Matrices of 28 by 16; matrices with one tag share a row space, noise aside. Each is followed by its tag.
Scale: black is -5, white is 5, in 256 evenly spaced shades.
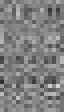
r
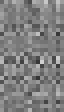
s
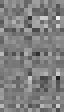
s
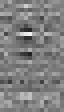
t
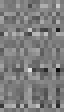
s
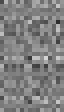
s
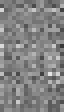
r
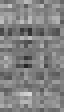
t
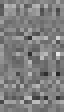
s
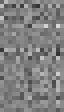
s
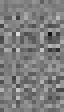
r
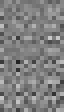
r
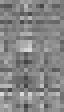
t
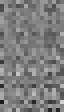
r
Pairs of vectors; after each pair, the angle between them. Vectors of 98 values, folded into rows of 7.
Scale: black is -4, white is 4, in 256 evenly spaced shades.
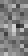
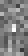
partly aligned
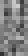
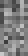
nearly opposite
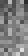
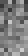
nearly parallel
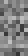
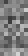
nearly opposite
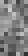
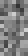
partly aligned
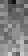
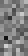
orthogonal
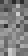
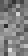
nearly parallel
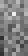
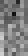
nearly opposite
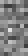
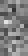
partly aligned
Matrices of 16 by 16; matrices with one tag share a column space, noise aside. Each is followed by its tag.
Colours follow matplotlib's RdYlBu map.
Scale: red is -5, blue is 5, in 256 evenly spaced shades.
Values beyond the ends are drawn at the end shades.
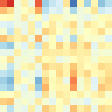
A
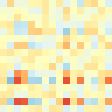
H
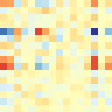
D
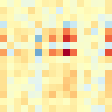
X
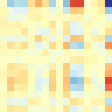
A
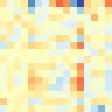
A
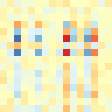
X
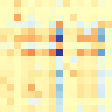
X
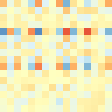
D
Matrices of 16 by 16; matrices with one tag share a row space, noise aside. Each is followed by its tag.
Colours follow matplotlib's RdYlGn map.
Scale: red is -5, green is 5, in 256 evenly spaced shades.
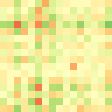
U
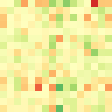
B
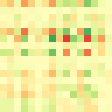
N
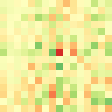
B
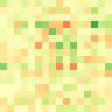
B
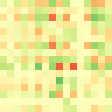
B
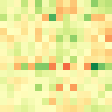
B
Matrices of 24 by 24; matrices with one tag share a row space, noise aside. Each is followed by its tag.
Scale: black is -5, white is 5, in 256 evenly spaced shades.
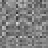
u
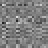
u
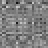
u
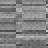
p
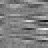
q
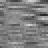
q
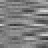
q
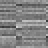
p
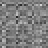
u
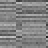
p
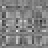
u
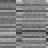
p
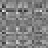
u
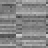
p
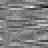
q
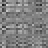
u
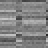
p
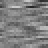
q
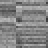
p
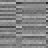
p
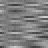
q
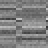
p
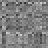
u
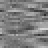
q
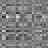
u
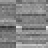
p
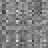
u
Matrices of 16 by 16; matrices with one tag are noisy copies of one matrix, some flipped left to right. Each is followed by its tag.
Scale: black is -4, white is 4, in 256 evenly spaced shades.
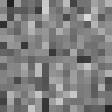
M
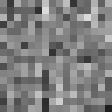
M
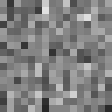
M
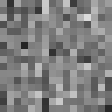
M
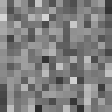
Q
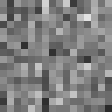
M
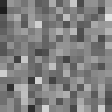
Q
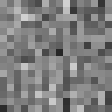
M
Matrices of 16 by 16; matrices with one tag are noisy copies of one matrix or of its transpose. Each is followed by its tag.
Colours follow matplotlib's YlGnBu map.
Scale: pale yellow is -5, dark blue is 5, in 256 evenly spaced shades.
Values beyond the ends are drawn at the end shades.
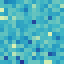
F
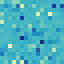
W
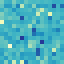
W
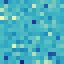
F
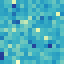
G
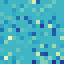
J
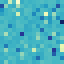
F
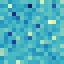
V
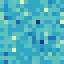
W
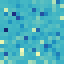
V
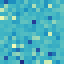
F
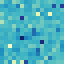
W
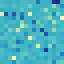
G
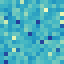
W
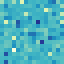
W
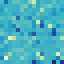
J
